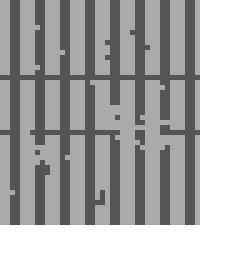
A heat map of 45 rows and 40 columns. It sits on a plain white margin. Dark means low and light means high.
Stripes: upright, repeating 8 times. Grain: streaks running down. Odd lines: rows 16 and 27.
